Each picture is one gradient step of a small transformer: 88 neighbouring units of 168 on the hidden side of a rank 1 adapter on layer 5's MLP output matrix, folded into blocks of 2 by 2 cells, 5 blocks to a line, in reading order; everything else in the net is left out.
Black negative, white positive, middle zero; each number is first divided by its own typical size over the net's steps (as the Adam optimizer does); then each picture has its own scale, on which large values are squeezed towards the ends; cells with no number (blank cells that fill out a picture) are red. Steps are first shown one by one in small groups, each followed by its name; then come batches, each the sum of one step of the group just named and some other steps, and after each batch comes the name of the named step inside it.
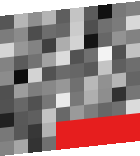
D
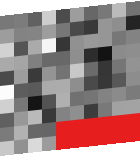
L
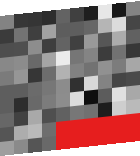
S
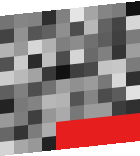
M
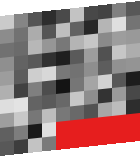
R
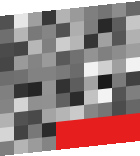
R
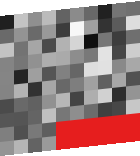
D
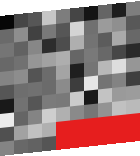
S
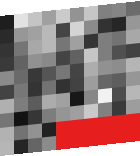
L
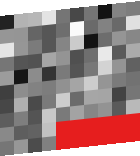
D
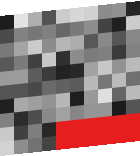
M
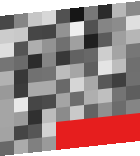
R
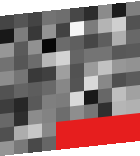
S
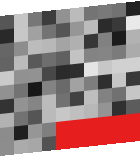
M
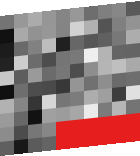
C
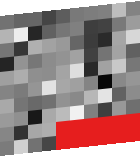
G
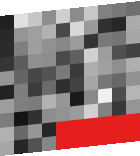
C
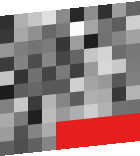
C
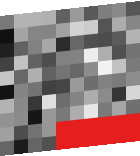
C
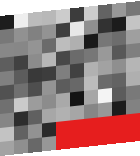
G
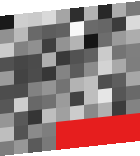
G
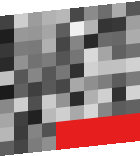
C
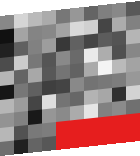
C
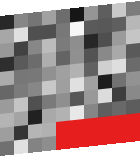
G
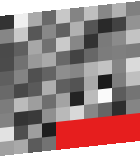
G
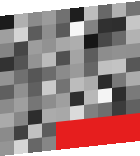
G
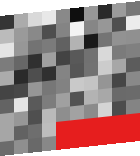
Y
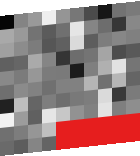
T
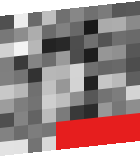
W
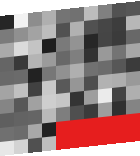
W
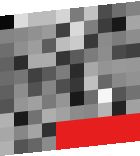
T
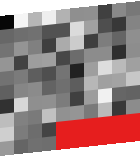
T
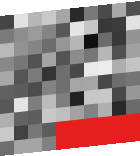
Y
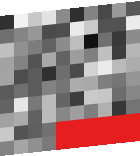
Y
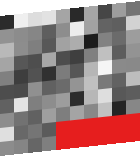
Y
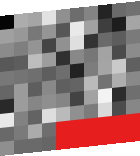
T
